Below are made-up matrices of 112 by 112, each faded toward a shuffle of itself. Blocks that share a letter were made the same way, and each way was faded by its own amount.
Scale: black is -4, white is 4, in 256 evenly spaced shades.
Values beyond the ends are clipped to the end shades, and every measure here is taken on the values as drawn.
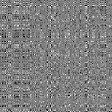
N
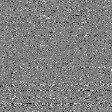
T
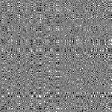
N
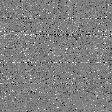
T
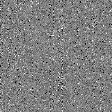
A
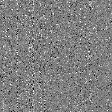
A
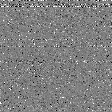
T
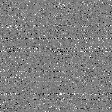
T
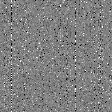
A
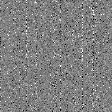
A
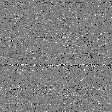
T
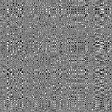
N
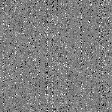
A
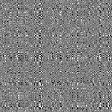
N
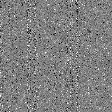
A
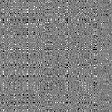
N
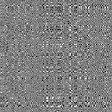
N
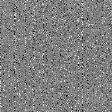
A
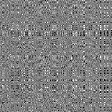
N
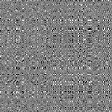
N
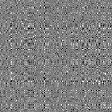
N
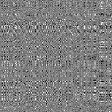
N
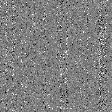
A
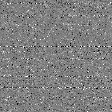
T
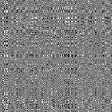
N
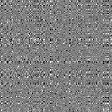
N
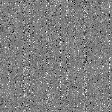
A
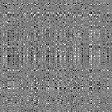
N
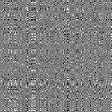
N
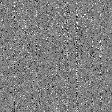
A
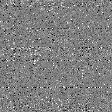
T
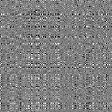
N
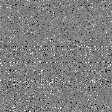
T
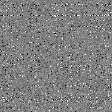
T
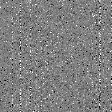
A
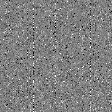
A
